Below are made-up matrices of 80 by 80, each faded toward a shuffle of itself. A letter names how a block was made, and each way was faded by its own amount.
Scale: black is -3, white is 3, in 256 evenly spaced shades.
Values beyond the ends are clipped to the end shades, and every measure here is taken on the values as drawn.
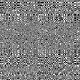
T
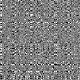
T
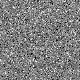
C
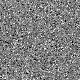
C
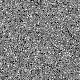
C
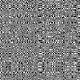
T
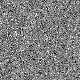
C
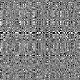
T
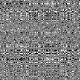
T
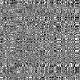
T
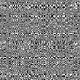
T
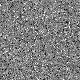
C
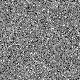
C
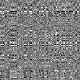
T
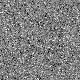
C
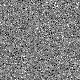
C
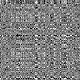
T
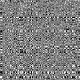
T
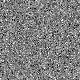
C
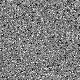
C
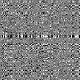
T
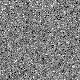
C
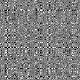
T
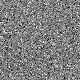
C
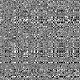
T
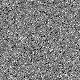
C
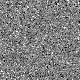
C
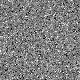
C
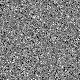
C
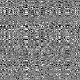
T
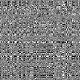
T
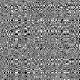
T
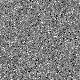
C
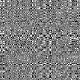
T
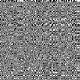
T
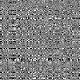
T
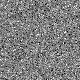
C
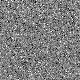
C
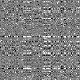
T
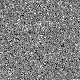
C
